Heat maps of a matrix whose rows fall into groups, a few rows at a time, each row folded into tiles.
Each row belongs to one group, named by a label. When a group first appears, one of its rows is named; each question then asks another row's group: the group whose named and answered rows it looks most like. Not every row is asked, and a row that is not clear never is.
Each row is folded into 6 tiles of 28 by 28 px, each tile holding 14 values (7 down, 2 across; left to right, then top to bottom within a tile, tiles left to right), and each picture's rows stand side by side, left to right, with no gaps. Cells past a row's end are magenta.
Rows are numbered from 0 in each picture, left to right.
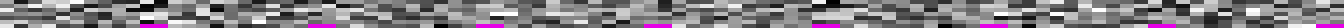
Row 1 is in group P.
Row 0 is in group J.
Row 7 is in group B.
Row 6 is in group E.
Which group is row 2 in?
P
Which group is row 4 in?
J
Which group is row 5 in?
P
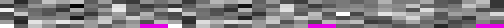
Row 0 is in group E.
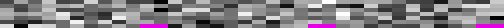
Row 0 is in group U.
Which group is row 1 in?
B
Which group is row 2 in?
P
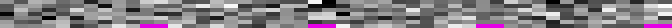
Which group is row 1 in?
J
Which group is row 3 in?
P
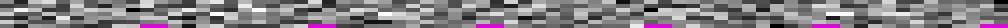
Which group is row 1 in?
E
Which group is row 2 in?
B
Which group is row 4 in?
P
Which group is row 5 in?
U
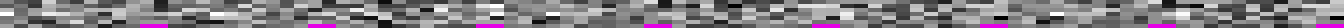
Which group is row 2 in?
P
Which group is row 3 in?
J
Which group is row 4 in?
P
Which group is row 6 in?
J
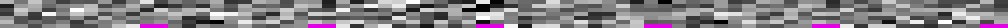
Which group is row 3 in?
U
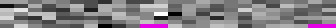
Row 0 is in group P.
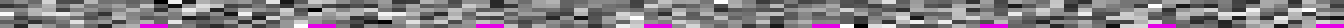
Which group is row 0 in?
U
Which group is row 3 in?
U
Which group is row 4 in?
P
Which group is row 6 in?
U
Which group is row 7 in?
B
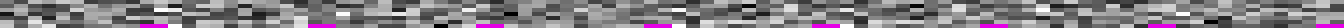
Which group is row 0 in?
E
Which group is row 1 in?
U
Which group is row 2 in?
U
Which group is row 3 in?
E
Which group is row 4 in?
E
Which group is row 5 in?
E
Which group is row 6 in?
P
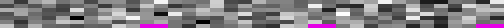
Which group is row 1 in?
U
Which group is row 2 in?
P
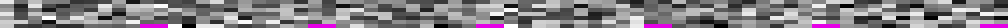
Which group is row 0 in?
P
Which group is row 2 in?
P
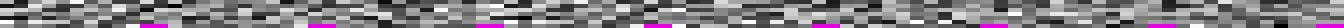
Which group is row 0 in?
E
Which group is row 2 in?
P
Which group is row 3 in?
E
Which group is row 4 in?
J
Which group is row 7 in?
P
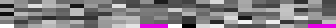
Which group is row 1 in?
E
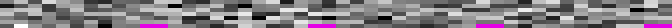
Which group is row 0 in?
P
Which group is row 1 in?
B
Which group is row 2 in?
J
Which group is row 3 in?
E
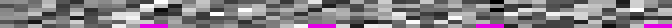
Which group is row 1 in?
B
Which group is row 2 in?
U
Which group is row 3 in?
B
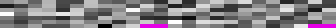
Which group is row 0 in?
U
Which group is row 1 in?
E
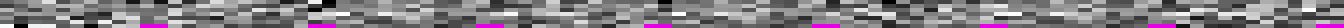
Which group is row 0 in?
U
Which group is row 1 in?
J
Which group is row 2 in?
J
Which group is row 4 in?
J
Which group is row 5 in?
P
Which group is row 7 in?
B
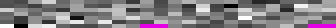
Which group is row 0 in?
E
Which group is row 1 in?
P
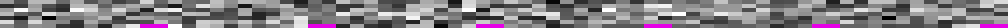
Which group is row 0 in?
E
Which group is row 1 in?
U
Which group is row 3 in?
P
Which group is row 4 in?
J
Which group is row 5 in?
E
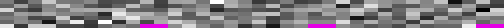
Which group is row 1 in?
P
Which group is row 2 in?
B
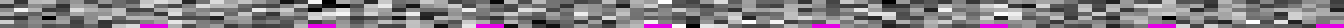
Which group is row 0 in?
E
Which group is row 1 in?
J
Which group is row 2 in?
U
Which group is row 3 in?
B
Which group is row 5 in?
P
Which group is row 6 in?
P
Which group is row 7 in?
J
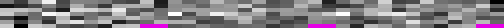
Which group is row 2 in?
U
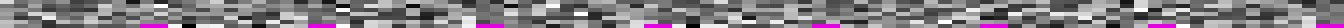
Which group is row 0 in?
P
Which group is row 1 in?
U
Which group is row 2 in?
U
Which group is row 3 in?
U
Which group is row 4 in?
E
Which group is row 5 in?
U
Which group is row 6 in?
B
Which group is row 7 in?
U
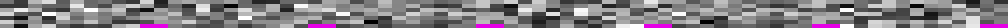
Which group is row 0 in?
E
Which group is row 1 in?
P
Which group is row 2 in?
J
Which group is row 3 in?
B
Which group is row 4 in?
J
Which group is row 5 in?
U
